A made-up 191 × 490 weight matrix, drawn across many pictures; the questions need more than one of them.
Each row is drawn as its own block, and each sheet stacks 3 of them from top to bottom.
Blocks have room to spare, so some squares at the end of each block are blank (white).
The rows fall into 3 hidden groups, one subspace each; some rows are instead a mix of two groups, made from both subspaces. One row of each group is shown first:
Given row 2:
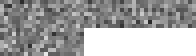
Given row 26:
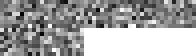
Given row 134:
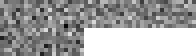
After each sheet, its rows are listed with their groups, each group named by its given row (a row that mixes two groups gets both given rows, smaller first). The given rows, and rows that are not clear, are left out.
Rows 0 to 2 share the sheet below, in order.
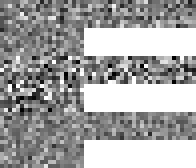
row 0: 2
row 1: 26
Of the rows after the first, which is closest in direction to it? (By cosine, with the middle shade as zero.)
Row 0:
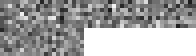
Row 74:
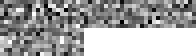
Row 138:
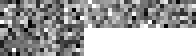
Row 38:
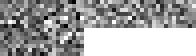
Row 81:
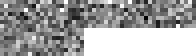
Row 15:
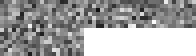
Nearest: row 74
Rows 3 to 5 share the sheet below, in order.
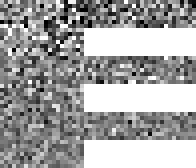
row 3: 134
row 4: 26
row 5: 2
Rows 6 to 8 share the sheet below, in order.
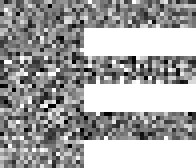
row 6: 134
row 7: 2
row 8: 134
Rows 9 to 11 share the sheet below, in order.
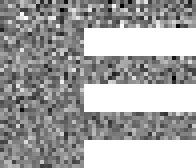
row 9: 2
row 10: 26
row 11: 134
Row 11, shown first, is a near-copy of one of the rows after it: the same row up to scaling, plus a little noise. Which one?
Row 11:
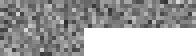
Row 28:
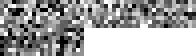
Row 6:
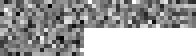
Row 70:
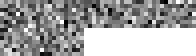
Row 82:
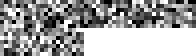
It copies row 70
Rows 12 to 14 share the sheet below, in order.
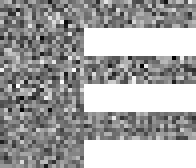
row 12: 134
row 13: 26
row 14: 2
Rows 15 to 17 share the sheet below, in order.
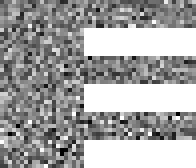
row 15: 26
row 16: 134
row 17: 2 and 134
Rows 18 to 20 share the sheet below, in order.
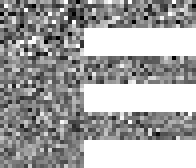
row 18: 2 and 26
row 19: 26
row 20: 2
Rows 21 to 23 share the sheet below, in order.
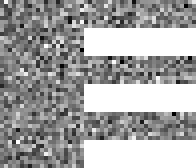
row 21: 134
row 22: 2
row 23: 26
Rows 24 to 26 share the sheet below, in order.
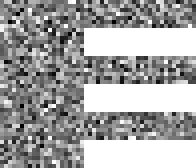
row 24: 134
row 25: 2
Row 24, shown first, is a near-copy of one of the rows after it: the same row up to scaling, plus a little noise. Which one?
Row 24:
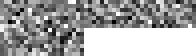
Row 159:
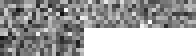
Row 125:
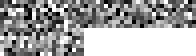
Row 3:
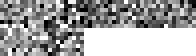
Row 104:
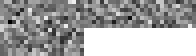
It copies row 104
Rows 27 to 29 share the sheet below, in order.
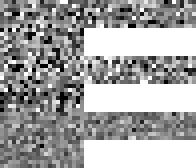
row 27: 26
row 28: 134
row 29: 26
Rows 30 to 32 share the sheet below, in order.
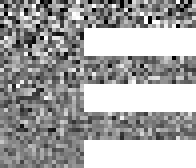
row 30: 2
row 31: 26
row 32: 2
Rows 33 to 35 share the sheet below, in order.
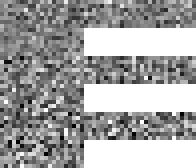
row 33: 2
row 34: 2
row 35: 26
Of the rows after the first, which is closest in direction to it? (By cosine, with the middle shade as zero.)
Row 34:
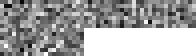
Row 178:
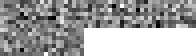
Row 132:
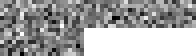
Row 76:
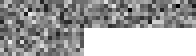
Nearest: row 178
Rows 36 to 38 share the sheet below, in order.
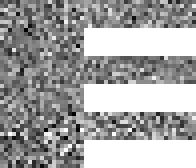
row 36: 134
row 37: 26
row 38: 134
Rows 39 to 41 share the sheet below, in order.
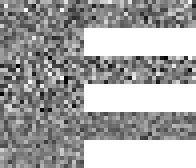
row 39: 2
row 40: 134
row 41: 134
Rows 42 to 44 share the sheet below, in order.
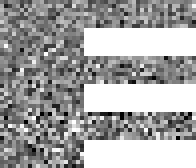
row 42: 2
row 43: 26
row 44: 2
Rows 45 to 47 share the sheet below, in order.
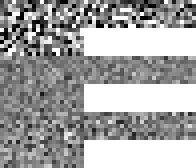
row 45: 26
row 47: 26 and 134
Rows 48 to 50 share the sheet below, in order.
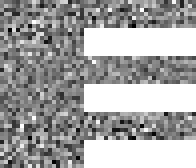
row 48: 26
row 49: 134
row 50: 26
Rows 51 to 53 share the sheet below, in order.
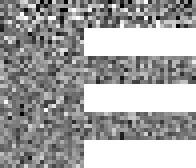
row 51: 2
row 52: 2
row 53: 2
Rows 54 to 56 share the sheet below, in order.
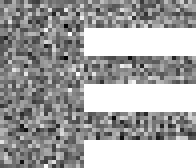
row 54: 26 and 134
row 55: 2 and 26
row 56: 2
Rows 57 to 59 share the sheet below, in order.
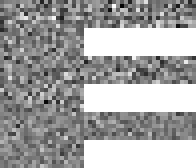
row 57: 2
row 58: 134
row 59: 134
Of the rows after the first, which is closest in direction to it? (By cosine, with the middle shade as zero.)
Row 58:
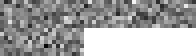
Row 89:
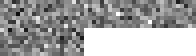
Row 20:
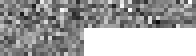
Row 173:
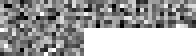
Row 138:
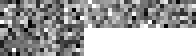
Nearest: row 138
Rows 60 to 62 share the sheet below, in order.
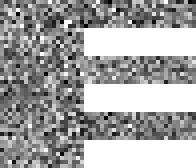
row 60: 134
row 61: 134
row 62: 134
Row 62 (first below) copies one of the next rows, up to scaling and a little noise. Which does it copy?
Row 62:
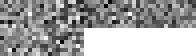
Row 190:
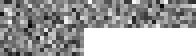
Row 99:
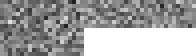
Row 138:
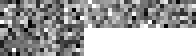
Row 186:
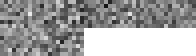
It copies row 186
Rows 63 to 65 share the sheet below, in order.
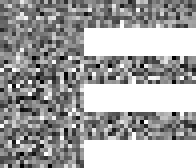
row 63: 2
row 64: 26
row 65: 26
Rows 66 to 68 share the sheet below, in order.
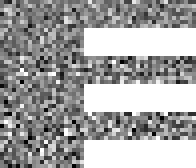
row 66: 134
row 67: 2
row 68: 134
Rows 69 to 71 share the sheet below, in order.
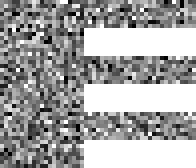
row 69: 26
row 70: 134
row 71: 2 and 134
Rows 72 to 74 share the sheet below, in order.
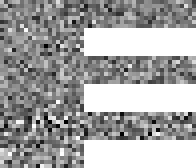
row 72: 134
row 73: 2
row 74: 2 and 134
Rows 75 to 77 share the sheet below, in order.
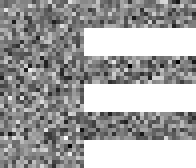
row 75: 26 and 134
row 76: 2
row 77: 134
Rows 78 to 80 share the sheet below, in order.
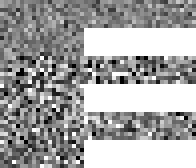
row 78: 134
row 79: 2 and 26
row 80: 134
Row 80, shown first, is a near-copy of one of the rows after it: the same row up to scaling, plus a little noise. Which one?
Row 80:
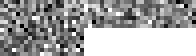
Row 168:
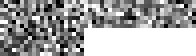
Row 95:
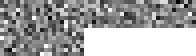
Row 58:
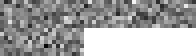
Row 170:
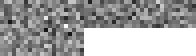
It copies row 168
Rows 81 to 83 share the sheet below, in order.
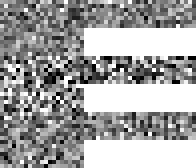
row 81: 2
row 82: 134
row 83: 2
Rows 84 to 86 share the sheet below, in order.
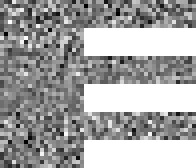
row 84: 134
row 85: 2
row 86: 134
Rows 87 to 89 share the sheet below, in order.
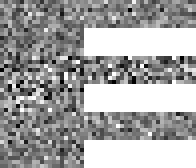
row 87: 2 and 134
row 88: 26
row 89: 134
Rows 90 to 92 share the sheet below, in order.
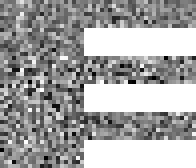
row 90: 2 and 26
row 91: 26
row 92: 134
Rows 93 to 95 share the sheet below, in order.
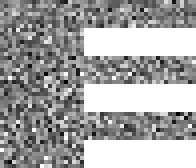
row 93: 26
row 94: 134
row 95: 134
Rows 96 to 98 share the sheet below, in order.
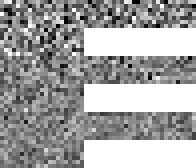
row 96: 134
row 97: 2
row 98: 2
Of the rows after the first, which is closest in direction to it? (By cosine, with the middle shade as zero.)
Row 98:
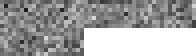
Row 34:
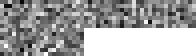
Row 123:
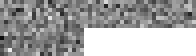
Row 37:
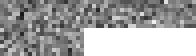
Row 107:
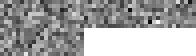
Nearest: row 34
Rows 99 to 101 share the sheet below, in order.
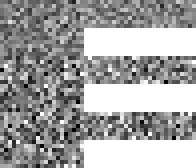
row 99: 134
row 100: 134
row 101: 2 and 26
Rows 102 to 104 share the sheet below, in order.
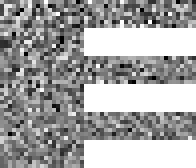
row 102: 2 and 134
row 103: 26
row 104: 134
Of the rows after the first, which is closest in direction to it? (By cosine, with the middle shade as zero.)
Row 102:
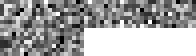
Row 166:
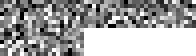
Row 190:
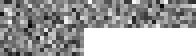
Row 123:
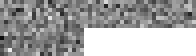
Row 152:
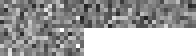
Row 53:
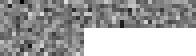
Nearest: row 123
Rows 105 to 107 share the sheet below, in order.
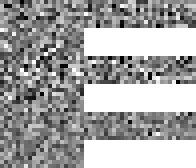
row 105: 2
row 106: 2
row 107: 2
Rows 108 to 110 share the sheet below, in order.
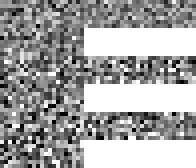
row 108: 26 and 134
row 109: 2
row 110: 26
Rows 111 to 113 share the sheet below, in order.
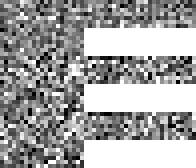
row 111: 2
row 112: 2
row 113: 2
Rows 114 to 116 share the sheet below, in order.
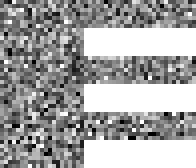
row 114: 134
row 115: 2
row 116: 26
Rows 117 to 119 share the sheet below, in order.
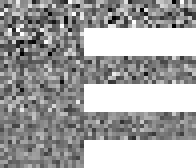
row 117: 26
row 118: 26
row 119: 26
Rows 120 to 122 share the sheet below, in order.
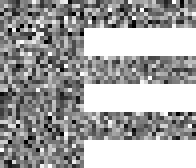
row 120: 26
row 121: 134
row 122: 134
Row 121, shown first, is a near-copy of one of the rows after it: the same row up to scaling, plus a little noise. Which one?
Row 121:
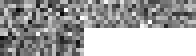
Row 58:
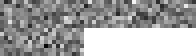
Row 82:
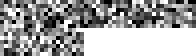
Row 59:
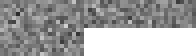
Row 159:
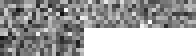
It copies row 159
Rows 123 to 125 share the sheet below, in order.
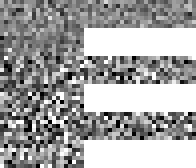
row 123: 134
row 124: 134
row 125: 134
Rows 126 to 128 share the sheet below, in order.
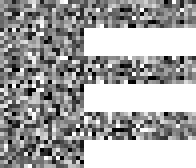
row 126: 26
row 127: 26
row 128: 26 and 134
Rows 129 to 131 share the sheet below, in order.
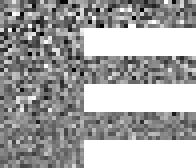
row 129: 26
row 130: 2 and 26
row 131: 26
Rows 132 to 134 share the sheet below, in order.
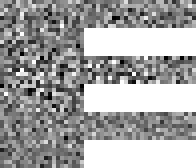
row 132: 26
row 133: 2 and 26
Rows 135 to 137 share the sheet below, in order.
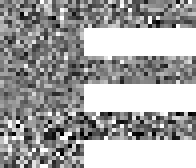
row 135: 2
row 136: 2
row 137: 134
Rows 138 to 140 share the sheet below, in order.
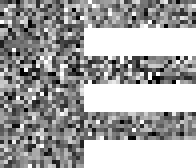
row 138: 134
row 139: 2
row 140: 26
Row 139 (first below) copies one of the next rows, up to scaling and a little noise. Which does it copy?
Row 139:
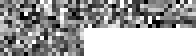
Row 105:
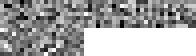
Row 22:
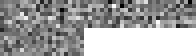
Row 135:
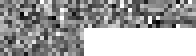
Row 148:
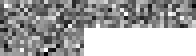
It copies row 135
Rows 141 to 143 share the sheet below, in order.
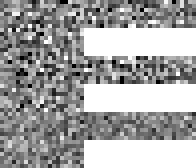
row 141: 26
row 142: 2
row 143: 26 and 134
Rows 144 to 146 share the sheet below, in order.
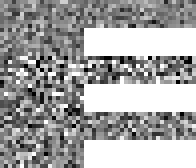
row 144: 26
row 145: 2
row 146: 2 and 26
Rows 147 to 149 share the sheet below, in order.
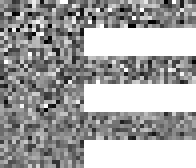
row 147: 26
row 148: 2
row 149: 26
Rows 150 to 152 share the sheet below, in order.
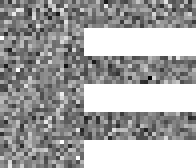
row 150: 134
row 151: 134
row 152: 26 and 134
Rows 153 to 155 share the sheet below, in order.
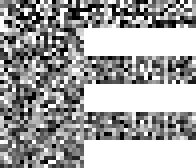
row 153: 2
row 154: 2
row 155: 2
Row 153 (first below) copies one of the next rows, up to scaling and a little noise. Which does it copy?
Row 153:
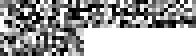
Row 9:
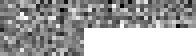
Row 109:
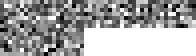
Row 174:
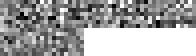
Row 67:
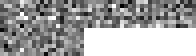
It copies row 174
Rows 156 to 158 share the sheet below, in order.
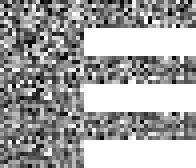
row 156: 2
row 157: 26
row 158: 26
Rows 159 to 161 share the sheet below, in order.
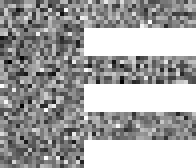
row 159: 134
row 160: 2
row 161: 134
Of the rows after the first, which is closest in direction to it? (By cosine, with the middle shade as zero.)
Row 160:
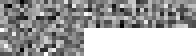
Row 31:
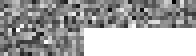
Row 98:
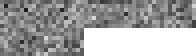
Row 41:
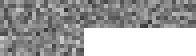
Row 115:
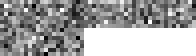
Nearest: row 98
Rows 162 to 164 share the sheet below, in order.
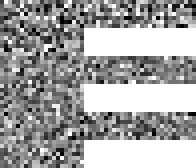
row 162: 2 and 134
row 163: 26
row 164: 134
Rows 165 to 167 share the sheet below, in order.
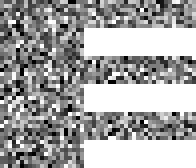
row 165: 26 and 134
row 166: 26
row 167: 26
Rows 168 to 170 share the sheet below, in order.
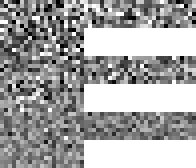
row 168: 134
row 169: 26
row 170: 134
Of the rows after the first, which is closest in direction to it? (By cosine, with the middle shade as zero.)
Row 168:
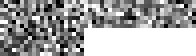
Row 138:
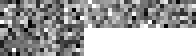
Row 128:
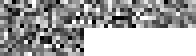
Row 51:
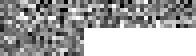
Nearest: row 138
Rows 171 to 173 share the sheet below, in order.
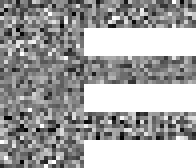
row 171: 26
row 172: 2 and 26
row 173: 2
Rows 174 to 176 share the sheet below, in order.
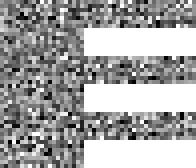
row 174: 2
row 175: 26
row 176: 26
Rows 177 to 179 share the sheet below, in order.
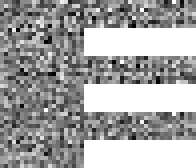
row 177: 26
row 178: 2
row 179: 26
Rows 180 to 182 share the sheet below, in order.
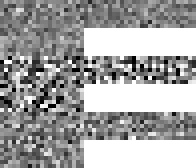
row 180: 134
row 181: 2
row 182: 26
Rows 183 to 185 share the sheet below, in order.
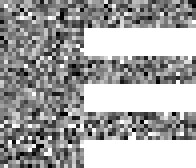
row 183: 2 and 134
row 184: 2
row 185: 26
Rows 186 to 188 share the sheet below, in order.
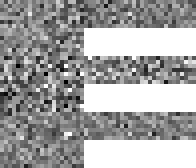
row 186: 134
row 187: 134
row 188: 2 and 134
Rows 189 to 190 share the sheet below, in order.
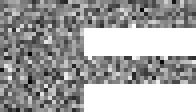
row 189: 26
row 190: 134
